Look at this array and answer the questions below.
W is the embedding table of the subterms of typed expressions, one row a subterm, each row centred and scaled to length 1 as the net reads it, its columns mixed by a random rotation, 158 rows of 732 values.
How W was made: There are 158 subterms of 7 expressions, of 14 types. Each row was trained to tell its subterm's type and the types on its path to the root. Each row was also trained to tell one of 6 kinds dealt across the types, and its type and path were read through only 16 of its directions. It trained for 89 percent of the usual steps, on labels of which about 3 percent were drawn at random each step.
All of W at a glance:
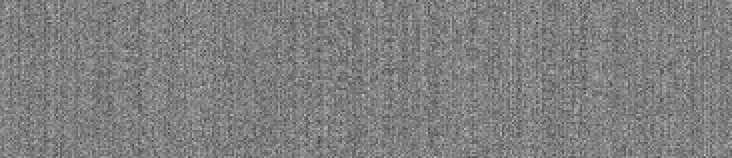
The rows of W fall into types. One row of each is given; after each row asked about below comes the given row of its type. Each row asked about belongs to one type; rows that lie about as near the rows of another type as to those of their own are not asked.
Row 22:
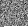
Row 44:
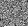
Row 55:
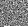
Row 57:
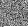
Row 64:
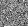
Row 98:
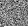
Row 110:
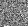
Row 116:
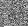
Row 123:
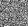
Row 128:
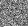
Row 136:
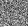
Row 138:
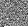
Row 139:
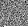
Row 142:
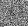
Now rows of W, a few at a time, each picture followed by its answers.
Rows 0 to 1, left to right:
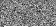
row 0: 64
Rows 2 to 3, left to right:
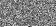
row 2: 128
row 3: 110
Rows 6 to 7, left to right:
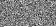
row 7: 44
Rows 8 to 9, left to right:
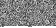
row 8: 98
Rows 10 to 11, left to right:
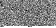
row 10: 55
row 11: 123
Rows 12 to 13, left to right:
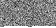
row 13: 110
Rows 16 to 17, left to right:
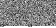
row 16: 57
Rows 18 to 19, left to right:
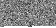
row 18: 22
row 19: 138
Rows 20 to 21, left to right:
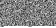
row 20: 139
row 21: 44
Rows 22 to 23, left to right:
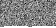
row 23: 142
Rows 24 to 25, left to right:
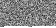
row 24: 138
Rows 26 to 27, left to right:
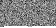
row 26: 22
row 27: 44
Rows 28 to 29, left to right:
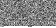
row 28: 44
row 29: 98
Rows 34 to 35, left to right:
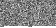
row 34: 110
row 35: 64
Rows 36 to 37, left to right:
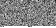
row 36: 123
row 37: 57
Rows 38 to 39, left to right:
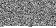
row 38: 138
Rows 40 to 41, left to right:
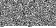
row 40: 64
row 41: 116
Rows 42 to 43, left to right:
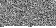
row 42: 123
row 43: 138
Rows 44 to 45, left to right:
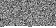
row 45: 22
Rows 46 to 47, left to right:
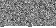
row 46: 22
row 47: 136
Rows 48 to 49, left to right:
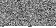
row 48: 44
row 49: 22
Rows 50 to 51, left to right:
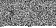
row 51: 57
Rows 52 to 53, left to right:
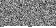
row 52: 123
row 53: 128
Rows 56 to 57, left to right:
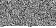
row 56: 44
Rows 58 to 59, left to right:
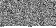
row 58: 142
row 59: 139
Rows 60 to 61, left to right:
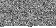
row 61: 138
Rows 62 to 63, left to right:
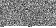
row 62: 64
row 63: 142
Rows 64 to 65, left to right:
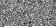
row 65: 98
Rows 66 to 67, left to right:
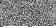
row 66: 57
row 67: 142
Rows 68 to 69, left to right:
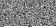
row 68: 64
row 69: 116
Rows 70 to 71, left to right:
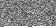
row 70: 22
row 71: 64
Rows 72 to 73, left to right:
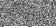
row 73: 64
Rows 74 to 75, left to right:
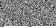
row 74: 22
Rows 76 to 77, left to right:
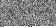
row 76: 142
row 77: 123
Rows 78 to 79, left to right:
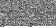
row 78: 123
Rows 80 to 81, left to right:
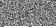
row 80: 55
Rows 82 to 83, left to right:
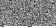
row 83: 138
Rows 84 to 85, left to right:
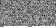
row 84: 116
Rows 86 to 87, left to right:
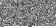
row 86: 128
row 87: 138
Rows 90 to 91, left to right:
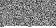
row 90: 116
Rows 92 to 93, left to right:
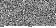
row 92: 139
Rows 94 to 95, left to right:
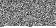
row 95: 64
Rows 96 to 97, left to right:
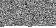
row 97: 64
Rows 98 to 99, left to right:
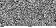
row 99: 128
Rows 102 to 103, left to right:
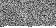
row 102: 142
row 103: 22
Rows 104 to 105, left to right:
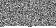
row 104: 138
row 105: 22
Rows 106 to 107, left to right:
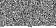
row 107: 22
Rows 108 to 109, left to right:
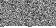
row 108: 98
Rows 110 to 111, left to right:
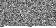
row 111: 55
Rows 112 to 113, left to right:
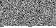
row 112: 55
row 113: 142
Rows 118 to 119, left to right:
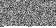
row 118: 55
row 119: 57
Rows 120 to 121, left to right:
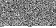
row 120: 136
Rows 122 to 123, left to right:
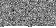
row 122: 139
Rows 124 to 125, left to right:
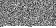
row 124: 116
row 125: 139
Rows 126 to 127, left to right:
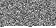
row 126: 116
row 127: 44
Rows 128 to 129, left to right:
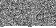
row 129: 116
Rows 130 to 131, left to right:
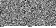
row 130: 123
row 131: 55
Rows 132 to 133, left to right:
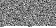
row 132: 116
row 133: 116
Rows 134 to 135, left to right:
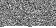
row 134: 116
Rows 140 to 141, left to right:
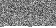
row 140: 136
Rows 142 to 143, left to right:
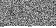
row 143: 139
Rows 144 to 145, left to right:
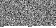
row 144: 57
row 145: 57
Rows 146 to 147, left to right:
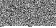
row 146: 136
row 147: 138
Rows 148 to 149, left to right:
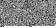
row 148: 98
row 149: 44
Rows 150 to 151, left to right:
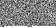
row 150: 110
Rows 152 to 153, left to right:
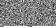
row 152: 110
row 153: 139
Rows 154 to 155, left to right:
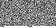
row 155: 138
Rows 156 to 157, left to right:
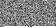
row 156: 139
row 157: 98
